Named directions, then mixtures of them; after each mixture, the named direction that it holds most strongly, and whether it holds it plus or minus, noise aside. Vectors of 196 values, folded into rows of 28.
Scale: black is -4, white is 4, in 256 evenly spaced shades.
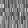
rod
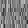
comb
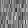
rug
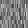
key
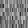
rod, minus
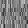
comb, plus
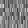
rod, plus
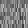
key, plus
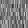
key, plus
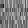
rod, minus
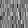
key, plus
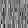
comb, plus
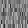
comb, plus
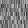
key, minus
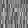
comb, minus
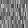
key, plus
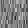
rug, minus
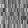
rod, plus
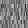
key, minus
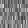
rod, plus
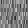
rug, minus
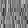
comb, plus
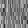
comb, plus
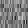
rug, minus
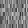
rod, minus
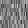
key, minus
